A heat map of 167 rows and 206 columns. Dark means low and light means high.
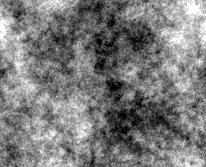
Slope: none. Stripes: none. Average level on the scale: 50%. Histogram: bell-shaped.
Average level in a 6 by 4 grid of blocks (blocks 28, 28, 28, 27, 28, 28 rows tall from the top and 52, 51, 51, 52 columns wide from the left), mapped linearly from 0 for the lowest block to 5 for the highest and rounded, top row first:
3 2 2 5 / 3 1 0 5 / 3 2 2 3 / 4 3 1 3 / 3 4 0 2 / 3 3 2 3
